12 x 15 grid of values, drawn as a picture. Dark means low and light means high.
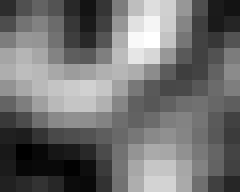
Lone odd cells: none. Stripes: none. Ninth with the lowest average: bottom left.
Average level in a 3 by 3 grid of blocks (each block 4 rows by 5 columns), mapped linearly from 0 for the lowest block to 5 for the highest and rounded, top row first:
353
553
034
